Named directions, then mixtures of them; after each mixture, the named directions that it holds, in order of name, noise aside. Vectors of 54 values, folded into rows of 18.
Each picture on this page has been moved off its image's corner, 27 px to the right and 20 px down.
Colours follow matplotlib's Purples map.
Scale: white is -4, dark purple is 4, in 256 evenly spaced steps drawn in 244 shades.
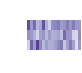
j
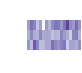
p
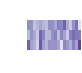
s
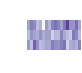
p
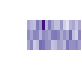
p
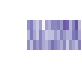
p, s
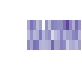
p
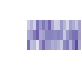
j, p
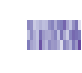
s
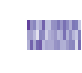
j, s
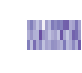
p, s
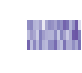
p, s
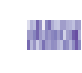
j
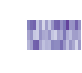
j, p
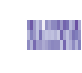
p, s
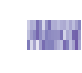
j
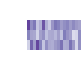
j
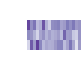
j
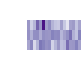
p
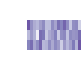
j, s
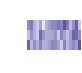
p, s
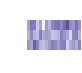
p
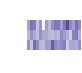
p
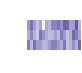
p, s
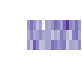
p
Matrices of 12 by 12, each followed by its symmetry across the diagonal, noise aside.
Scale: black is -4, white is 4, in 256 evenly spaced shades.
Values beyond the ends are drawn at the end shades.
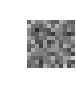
symmetric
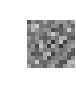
symmetric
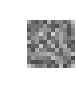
symmetric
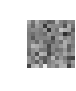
neither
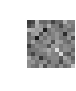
symmetric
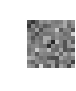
symmetric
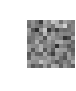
neither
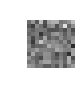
neither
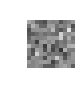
neither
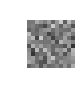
neither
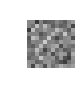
symmetric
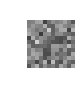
symmetric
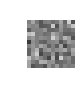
neither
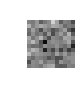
neither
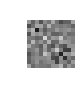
symmetric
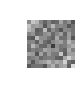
symmetric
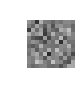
symmetric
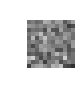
neither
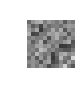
symmetric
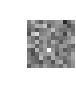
neither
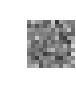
neither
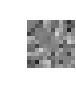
symmetric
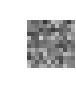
neither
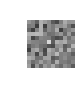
symmetric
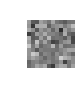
neither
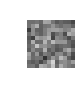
neither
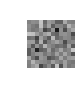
symmetric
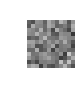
symmetric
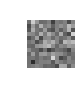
neither
